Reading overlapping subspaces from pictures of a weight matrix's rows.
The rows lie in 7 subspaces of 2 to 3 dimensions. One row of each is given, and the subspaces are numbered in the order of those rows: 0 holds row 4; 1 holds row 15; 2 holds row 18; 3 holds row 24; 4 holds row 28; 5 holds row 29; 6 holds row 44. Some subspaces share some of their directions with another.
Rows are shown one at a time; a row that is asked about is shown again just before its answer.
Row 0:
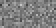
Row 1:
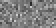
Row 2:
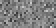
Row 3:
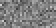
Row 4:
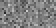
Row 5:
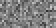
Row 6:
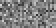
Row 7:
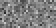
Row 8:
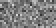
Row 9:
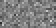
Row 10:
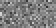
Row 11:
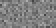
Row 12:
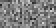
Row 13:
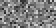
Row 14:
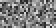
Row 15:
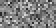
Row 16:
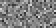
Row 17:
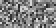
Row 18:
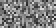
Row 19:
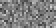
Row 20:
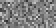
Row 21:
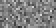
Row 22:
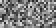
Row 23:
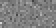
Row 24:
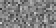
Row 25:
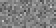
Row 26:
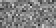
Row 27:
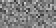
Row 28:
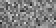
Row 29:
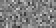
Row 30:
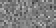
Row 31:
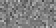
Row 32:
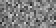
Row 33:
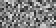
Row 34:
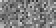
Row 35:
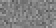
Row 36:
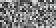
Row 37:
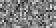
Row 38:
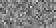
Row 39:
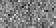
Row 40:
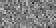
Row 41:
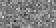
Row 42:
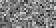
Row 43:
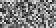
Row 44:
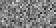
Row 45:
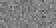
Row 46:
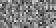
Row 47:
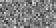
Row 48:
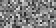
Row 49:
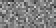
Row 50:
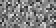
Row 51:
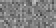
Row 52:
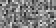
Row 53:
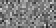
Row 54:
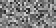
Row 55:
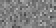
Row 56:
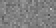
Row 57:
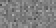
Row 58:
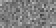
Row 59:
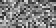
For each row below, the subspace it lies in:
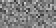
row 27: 1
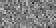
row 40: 2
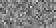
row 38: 6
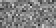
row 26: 3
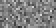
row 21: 5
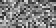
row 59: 4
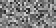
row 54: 1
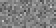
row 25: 6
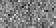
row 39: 3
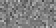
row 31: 5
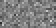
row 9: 4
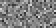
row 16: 6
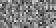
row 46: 5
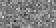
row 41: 1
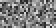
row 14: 6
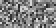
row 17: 3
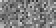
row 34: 6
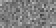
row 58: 6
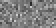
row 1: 3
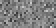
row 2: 3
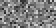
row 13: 0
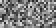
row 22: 6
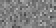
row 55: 5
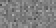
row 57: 5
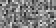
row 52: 5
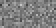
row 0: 2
